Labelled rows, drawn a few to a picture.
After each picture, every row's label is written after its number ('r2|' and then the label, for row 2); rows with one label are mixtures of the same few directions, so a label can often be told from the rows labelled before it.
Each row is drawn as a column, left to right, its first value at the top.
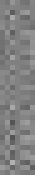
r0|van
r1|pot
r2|pot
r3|pot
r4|pot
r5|pot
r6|van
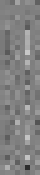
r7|van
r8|van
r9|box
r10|box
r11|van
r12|van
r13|box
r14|box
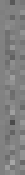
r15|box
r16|van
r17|box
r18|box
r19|pot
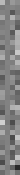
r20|box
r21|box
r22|pot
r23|van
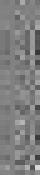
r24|van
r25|van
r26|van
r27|pot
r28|box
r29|van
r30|van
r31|van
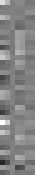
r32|box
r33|box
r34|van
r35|van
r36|van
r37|pot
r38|pot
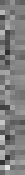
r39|pot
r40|van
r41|pot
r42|box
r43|box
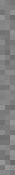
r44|pot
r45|van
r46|pot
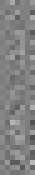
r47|pot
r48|pot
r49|box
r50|pot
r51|van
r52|van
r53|pot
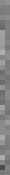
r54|van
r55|box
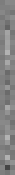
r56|pot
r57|van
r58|pot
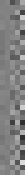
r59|van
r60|box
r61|box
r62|pot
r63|pot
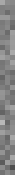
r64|box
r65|pot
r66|van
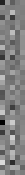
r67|box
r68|box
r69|pot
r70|van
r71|van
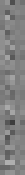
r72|van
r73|pot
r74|box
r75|pot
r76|box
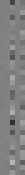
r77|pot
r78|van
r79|box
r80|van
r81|pot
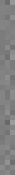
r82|van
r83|box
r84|box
